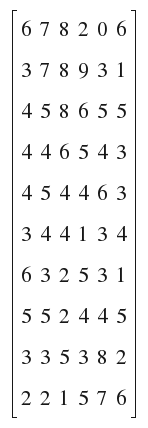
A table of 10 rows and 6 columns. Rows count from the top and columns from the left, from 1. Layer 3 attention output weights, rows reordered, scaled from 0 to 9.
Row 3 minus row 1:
-2 -2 0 4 5 -1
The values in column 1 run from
2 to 6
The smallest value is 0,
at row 1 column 5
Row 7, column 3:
2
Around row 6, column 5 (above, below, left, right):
6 3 1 4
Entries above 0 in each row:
5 6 6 6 6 6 6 6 6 6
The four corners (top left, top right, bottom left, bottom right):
6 6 2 6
